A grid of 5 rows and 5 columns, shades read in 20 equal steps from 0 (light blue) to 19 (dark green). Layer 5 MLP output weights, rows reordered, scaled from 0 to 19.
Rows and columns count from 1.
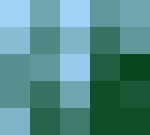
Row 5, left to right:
4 15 12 18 18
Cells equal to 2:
0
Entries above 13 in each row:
0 0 2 2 3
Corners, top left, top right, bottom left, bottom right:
0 6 4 18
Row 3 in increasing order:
1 8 9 16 19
